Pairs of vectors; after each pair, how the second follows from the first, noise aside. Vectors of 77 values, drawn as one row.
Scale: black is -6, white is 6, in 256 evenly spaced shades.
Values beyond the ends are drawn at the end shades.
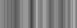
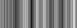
scaled up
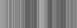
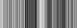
scaled up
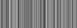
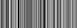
scaled up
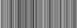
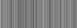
shrunk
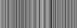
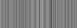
shrunk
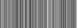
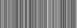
copied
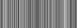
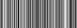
scaled up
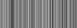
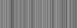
shrunk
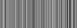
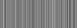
shrunk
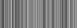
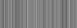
shrunk
